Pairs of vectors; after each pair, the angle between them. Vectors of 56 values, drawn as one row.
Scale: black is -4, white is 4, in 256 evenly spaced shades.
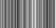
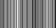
nearly opposite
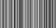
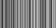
orthogonal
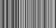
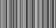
orthogonal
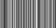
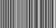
partly opposed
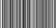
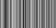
partly aligned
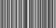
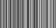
nearly opposite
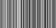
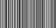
partly opposed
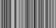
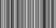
partly opposed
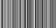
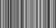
partly opposed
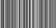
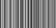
nearly opposite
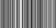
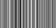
partly opposed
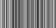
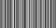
partly opposed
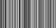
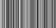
nearly opposite
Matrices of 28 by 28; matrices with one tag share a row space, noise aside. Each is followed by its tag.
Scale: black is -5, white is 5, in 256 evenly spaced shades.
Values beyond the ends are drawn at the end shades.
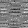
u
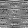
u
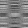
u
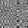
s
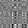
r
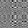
r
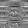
u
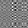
r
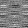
u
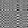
s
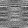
u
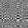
s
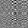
r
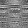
u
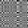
s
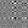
r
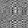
r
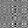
r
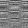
u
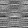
u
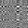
s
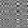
s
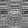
u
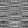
u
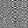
r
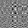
r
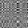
s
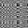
s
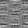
u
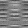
u
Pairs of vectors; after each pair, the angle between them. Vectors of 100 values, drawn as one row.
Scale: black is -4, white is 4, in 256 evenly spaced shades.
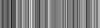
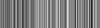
orthogonal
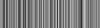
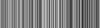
orthogonal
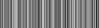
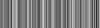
nearly parallel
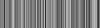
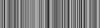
orthogonal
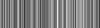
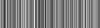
orthogonal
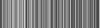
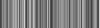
partly aligned
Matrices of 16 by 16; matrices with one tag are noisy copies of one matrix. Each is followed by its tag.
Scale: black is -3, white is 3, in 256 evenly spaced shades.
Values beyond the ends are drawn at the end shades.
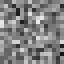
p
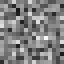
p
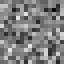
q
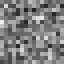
p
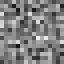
p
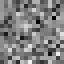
q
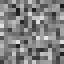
p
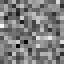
p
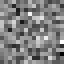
p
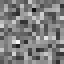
p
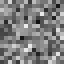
q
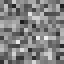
p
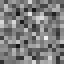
p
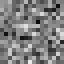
q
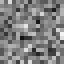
q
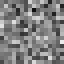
p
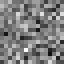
q
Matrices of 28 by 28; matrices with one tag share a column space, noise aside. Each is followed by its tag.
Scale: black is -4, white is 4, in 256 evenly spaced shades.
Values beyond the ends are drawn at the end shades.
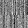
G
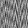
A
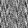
A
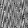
A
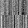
G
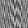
A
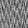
A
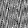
A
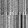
G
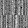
G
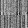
G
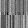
G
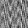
A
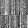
G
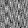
A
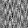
A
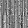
G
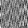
A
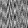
A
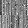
G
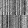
G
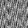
A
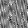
A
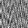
A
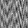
A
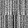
G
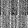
G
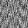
A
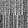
G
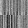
G
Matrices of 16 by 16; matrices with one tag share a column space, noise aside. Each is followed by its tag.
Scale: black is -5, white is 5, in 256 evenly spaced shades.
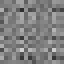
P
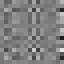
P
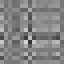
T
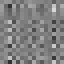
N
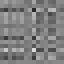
P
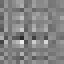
T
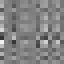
T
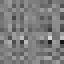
T
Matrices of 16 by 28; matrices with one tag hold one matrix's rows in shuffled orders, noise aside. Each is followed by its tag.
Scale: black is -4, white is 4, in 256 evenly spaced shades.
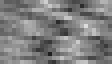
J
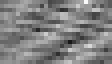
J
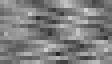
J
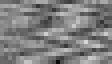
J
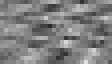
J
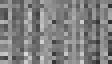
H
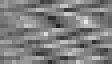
J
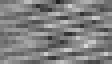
J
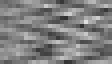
J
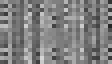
H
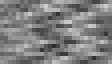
J
